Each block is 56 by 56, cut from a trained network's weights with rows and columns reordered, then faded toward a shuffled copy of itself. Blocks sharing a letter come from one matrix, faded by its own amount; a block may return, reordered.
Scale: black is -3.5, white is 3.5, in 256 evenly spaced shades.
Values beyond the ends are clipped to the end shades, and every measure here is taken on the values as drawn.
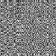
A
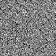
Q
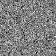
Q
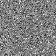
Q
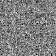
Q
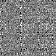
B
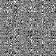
B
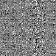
B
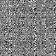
B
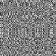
A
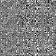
B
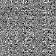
B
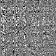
B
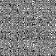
B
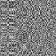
A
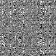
B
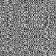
A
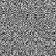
A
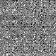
B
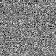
Q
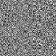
A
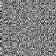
A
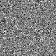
Q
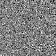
Q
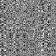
A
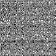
B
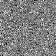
Q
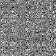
B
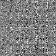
B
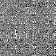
B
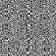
A
